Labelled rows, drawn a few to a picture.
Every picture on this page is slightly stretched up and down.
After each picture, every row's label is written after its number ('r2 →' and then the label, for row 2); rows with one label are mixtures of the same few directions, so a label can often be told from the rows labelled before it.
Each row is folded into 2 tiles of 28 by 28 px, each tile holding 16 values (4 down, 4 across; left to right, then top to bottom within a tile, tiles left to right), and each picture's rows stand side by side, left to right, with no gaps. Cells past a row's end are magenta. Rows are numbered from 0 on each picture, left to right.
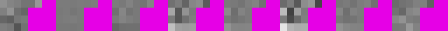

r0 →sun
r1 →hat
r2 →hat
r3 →hat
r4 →hat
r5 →hat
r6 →hat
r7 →sun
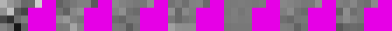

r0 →sun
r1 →sun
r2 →sun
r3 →hat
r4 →hat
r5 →sun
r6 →hat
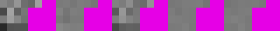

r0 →hat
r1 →hat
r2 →hat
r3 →sun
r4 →sun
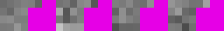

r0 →sun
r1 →hat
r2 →hat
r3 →sun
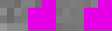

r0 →hat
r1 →hat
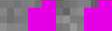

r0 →hat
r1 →sun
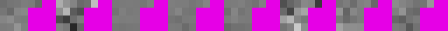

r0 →sun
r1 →sun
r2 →hat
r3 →sun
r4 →hat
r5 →sun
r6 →hat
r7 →sun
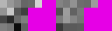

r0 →sun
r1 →hat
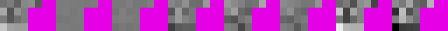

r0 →hat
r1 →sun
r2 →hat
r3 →hat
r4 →sun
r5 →sun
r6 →hat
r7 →hat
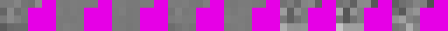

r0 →hat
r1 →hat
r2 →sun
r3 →hat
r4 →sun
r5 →hat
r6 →hat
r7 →sun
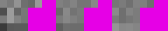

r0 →hat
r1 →hat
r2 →hat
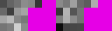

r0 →sun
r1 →hat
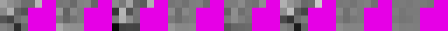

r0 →sun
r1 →hat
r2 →hat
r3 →hat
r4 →hat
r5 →sun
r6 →hat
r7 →hat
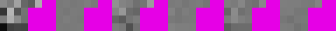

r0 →hat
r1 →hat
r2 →sun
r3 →hat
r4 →hat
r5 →sun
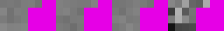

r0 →hat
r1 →sun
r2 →sun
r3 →hat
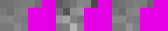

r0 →sun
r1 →sun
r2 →sun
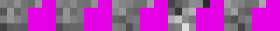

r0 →hat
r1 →hat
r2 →sun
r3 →sun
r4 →sun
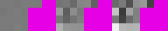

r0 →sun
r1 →hat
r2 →hat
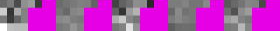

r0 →hat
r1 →sun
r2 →sun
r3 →hat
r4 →sun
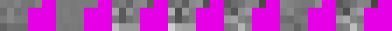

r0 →hat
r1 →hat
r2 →hat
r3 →hat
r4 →sun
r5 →sun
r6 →sun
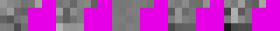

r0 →sun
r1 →hat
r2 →sun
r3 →hat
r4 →hat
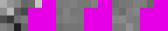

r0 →sun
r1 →hat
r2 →sun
